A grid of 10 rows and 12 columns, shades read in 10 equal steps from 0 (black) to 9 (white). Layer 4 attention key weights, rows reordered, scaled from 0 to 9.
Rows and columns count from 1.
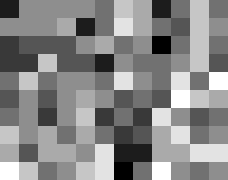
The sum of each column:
43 47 45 47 50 46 42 40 45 57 58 53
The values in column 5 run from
1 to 7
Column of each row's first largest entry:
7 7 11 3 12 10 9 10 6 1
